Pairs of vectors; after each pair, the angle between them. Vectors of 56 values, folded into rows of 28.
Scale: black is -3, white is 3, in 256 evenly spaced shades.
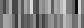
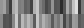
nearly opposite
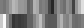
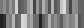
partly opposed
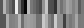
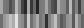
partly aligned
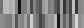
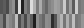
partly opposed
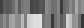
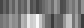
nearly parallel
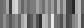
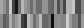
nearly opposite
